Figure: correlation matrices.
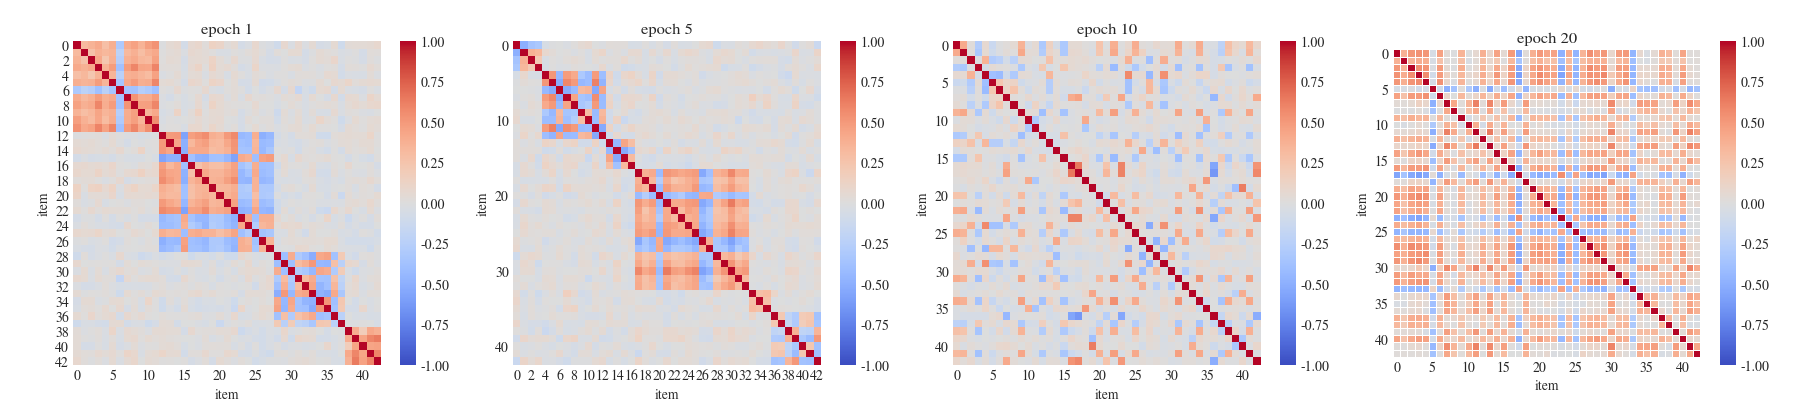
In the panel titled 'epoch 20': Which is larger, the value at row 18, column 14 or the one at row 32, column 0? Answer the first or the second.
the second
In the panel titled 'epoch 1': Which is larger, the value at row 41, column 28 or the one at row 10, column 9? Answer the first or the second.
the second
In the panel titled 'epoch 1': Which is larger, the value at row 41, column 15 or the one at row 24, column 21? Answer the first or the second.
the first
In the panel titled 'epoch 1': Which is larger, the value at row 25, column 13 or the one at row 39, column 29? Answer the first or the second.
the first
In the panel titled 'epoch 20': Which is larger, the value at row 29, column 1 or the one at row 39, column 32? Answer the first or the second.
the first
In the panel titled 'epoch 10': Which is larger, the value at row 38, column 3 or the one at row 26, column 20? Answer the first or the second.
the second
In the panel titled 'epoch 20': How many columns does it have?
43
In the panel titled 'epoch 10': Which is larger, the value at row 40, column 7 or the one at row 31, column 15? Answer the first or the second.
the first
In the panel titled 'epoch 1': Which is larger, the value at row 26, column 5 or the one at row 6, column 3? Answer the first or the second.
the first
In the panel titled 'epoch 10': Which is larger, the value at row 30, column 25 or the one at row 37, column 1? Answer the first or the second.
the first
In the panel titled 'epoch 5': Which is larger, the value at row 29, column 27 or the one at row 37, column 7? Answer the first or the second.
the second
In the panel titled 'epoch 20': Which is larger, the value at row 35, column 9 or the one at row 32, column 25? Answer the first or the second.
the first
